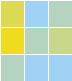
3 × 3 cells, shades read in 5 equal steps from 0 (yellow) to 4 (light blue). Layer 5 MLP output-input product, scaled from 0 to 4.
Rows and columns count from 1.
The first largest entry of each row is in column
2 2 2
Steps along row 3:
up same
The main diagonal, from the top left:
1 3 4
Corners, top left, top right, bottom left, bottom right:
1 3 3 4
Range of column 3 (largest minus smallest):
2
